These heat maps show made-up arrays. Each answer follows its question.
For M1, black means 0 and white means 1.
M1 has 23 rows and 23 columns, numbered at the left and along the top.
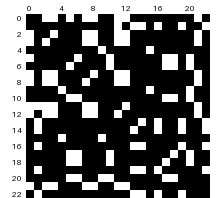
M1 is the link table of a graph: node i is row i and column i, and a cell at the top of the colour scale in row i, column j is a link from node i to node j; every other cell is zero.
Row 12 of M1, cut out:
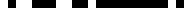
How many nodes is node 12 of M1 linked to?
7
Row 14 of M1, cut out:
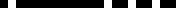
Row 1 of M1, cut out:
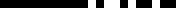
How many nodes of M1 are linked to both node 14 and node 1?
4
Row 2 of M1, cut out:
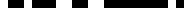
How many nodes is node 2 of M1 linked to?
7
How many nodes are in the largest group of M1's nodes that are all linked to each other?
8
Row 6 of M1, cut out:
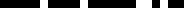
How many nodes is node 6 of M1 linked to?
5
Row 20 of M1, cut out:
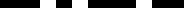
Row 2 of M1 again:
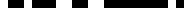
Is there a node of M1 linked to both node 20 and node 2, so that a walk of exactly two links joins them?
no
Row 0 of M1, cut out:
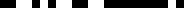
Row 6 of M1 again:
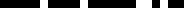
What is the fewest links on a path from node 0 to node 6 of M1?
2
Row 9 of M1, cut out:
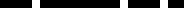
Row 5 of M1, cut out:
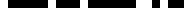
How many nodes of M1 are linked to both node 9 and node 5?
1
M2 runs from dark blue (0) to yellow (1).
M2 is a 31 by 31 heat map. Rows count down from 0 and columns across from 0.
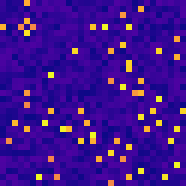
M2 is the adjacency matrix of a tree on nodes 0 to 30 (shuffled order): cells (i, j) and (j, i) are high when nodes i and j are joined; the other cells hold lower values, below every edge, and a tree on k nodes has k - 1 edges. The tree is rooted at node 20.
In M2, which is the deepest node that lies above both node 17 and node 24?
4
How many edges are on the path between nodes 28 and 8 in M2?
4
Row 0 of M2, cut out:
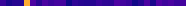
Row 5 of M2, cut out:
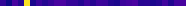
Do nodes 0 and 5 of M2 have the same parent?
yes
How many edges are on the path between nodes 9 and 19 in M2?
6
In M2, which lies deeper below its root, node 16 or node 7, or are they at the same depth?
node 16
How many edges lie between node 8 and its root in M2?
2
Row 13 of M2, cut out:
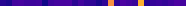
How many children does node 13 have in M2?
1
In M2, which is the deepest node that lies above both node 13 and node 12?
8
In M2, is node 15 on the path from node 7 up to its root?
no
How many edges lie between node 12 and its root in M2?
3
